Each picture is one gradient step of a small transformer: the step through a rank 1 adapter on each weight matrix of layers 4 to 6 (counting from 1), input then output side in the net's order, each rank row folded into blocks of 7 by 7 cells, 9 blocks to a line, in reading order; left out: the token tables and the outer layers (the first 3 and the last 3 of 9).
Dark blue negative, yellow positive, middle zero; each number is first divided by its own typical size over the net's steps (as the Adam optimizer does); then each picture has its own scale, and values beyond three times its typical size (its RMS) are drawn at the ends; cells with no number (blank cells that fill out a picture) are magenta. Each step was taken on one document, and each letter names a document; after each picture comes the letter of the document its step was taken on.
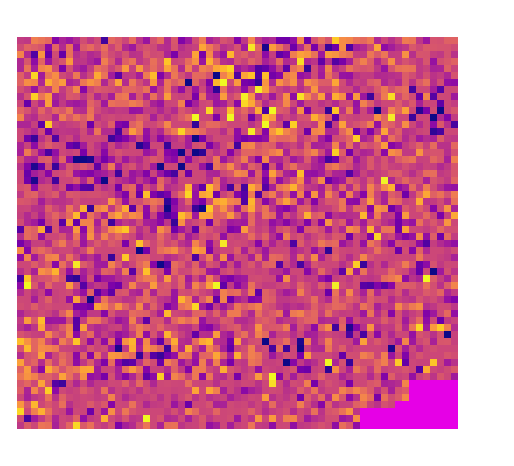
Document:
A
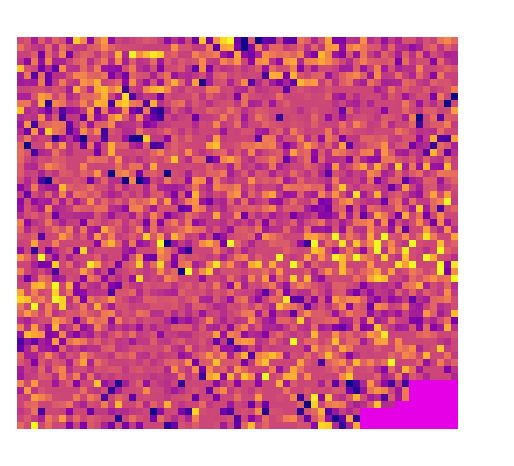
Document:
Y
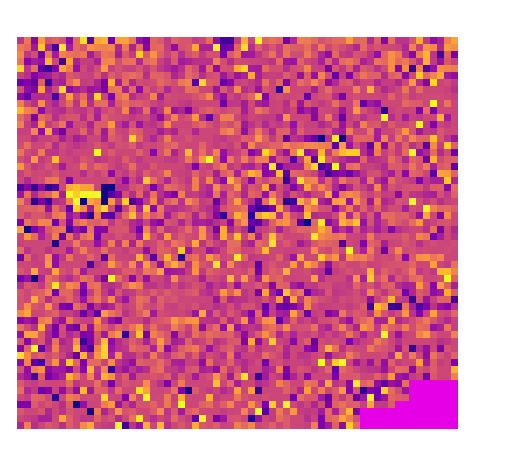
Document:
Y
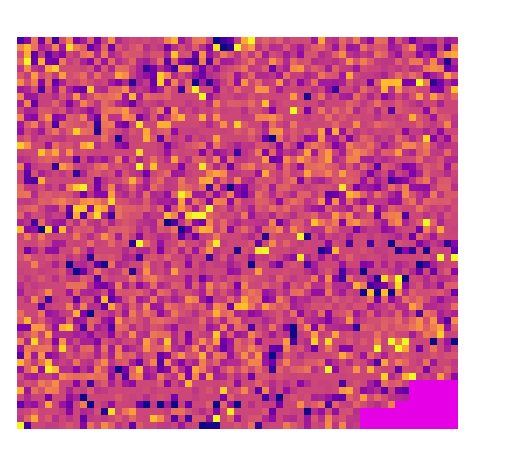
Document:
A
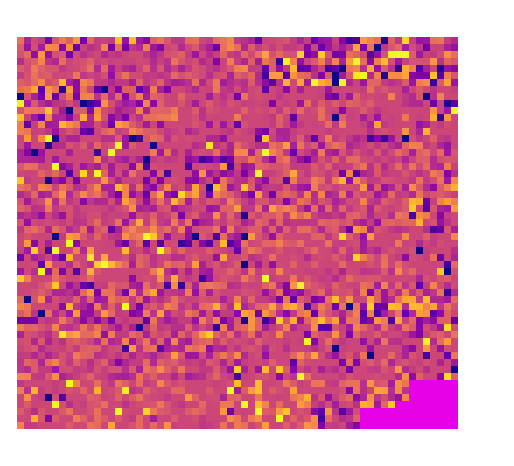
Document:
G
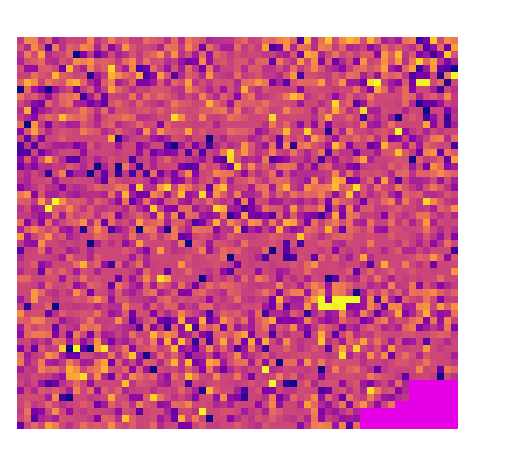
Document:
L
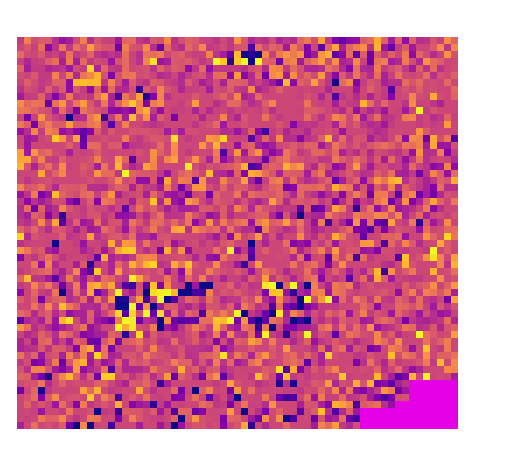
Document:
Y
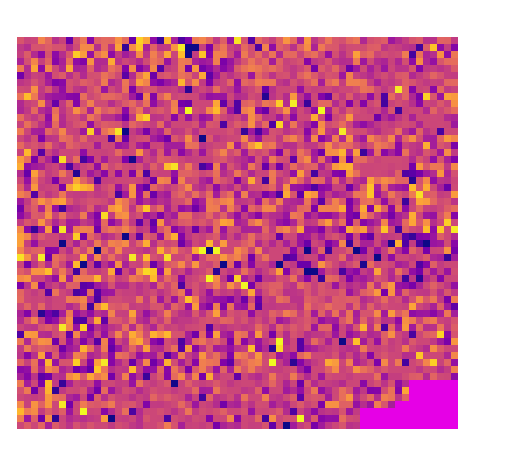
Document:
A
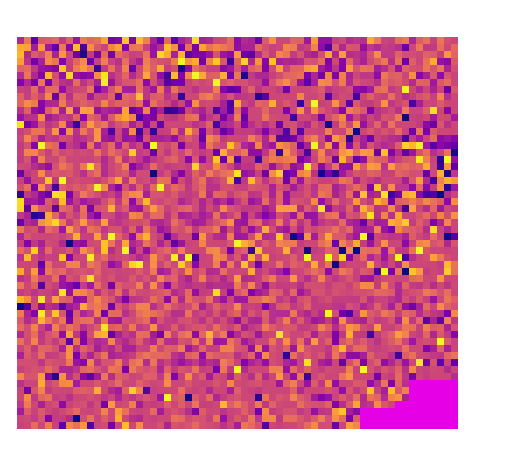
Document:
G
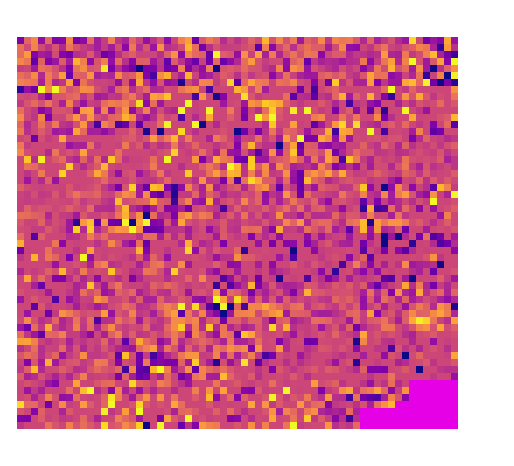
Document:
A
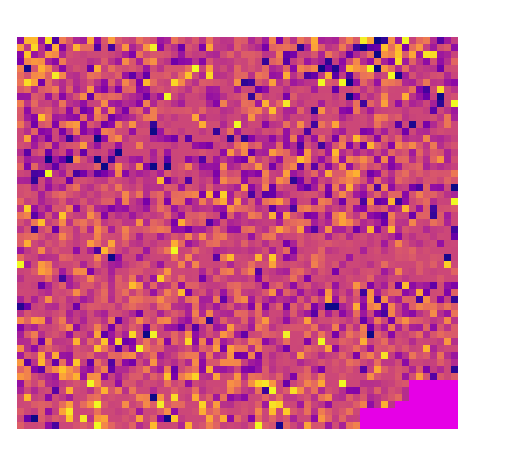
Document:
L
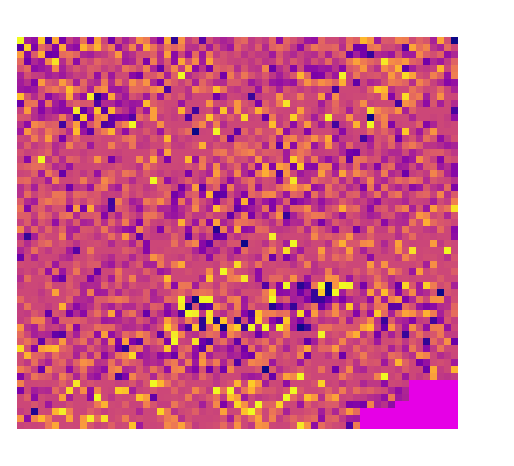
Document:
L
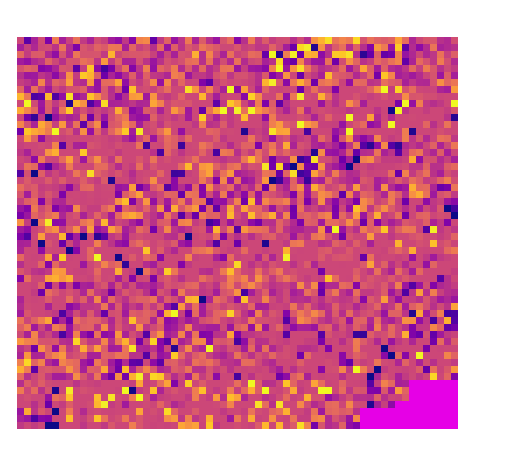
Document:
L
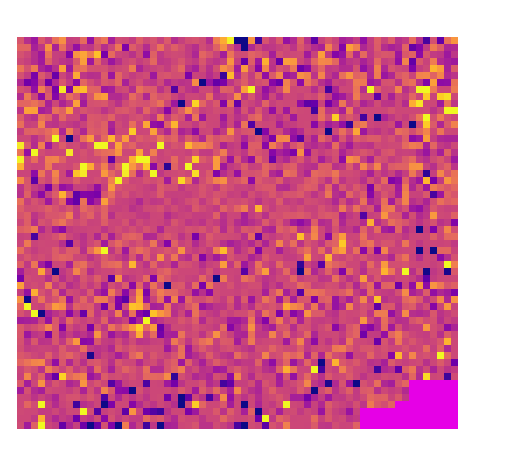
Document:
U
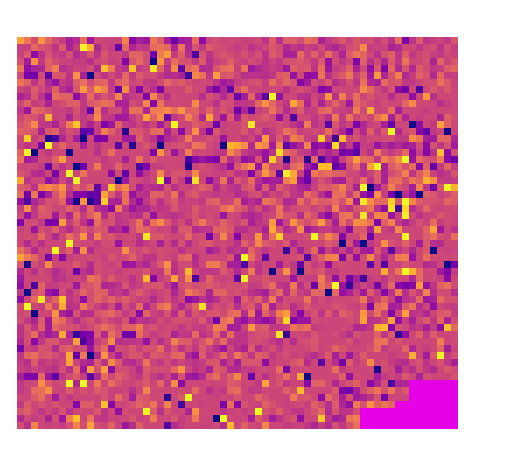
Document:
G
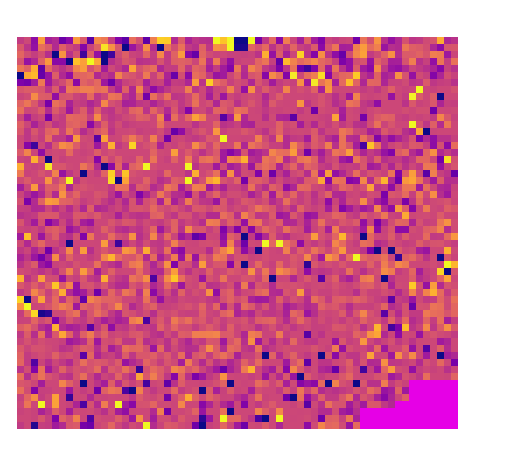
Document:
U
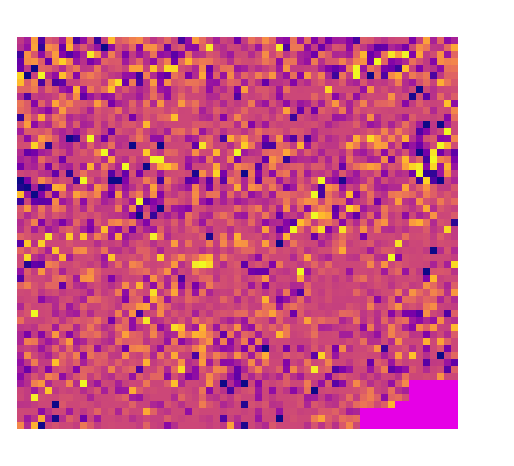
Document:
G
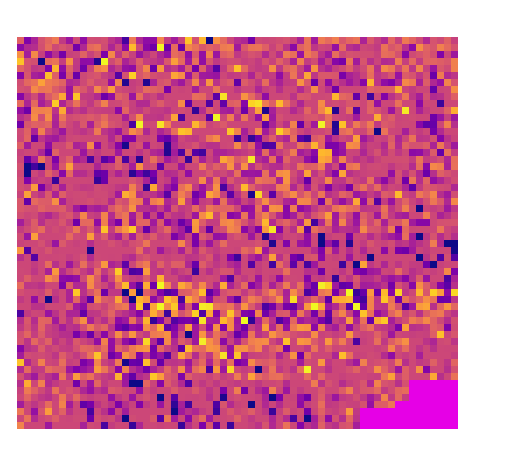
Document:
A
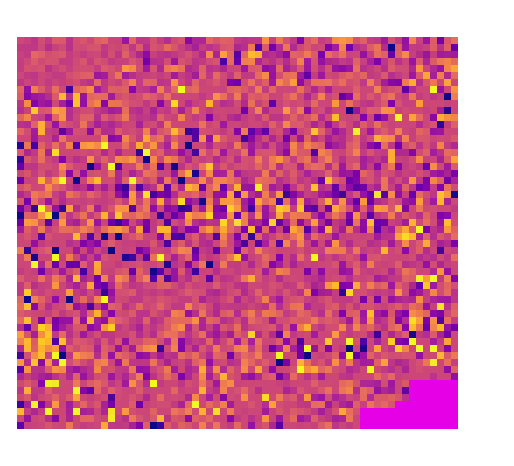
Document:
A
